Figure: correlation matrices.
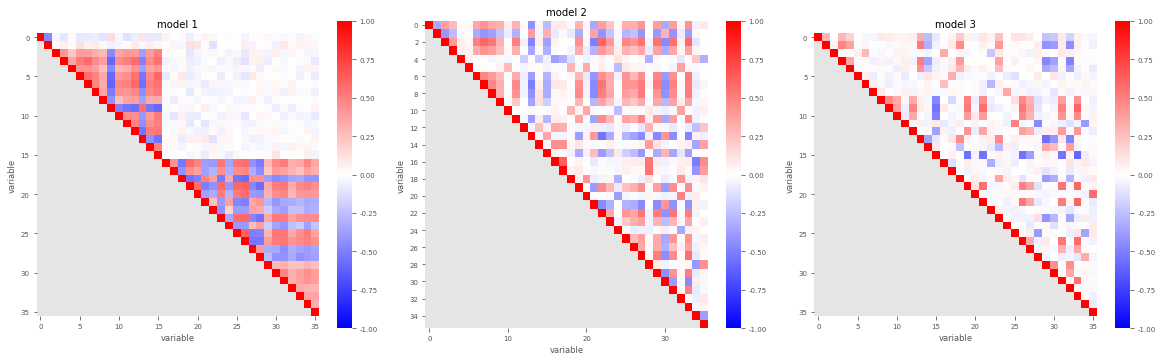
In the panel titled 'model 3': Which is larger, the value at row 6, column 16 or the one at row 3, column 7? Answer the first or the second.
the first
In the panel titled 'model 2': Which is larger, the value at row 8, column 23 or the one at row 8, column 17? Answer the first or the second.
the first
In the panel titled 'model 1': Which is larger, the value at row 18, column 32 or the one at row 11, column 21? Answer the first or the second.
the second
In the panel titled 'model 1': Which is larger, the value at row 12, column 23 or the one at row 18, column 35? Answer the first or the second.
the first
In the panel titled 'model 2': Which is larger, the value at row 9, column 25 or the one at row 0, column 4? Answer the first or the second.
the first
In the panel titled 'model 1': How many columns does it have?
36
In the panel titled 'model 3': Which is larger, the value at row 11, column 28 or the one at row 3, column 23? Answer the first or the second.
the second
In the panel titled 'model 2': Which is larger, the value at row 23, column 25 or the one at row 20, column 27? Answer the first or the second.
the first
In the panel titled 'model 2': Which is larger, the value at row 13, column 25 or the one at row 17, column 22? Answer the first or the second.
the second
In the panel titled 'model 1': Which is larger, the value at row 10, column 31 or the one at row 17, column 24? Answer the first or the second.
the first
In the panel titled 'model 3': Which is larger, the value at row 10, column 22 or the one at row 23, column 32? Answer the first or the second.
the first
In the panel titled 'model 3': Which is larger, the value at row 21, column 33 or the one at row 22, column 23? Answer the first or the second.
the first
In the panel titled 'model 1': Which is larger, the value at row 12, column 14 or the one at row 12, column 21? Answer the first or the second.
the first
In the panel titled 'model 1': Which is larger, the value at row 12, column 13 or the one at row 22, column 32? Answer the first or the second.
the second
